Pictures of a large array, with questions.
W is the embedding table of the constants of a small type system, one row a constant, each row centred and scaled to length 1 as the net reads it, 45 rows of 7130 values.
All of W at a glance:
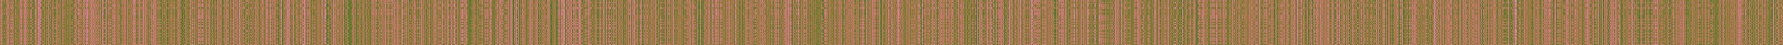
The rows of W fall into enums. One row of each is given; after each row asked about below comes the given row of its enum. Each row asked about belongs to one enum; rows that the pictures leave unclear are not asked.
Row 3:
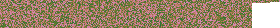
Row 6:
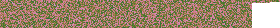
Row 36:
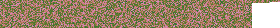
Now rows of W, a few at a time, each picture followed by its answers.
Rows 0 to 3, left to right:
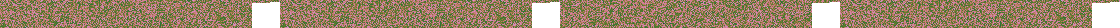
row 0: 3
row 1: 3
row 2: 36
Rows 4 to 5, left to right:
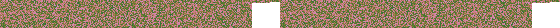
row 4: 6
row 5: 6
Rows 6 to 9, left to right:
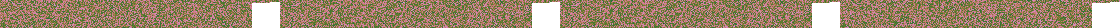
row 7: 36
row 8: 36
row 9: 3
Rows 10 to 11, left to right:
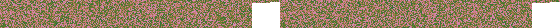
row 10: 3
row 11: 6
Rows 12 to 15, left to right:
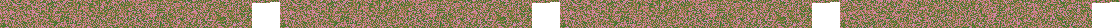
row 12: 3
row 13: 3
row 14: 3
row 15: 6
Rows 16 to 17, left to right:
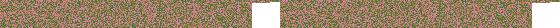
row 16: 6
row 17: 6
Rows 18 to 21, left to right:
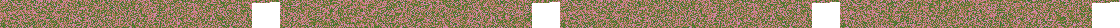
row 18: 6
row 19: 36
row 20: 6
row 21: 3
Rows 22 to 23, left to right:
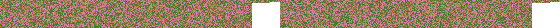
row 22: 36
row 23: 3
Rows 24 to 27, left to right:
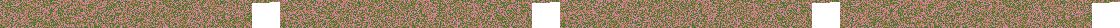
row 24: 36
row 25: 6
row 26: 6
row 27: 36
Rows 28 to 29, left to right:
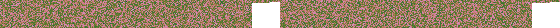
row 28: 36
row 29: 6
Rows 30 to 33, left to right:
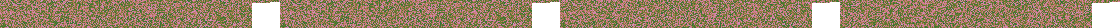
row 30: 3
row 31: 3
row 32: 6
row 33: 36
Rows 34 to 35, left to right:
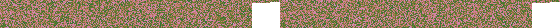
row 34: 3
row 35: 6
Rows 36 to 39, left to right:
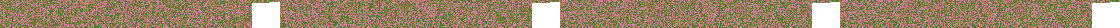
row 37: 3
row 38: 6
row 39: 6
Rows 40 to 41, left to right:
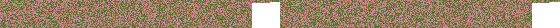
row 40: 6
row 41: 36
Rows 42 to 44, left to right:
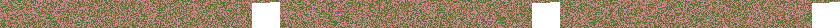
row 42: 6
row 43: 3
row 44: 36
